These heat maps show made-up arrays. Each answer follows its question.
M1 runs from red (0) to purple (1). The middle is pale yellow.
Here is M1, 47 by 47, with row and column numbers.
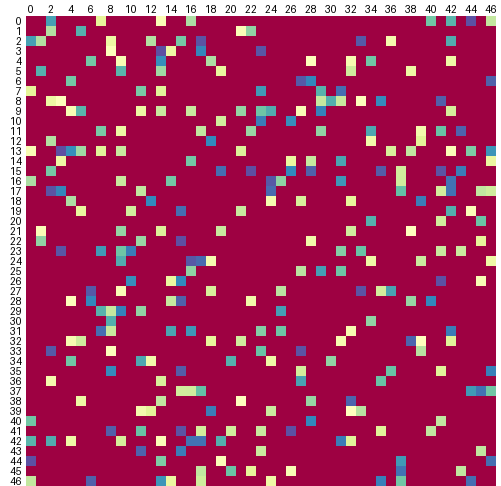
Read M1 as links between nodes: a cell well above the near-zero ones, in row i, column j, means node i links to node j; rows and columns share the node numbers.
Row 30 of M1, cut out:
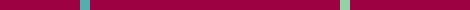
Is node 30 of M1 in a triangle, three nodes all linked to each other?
no
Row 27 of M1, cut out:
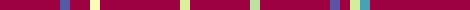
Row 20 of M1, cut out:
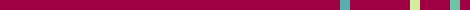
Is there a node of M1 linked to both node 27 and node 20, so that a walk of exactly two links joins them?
no
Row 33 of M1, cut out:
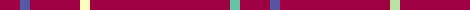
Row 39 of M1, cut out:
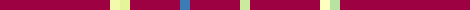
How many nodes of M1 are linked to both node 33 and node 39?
0
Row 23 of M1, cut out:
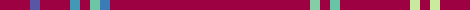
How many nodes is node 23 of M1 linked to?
8
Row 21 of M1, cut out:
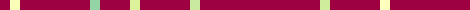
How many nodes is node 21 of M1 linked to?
6
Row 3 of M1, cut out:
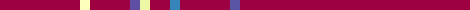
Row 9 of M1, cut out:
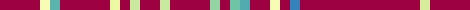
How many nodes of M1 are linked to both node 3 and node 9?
2
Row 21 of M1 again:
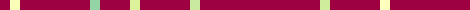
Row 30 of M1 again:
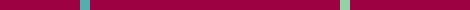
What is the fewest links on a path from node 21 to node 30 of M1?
4
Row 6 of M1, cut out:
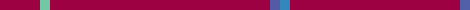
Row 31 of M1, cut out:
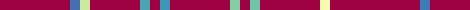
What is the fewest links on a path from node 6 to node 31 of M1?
3
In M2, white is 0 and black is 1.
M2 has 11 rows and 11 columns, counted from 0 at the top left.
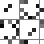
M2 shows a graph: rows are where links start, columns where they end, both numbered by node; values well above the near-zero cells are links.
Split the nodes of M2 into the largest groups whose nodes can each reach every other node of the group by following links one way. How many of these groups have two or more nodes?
1
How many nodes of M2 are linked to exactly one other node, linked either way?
0
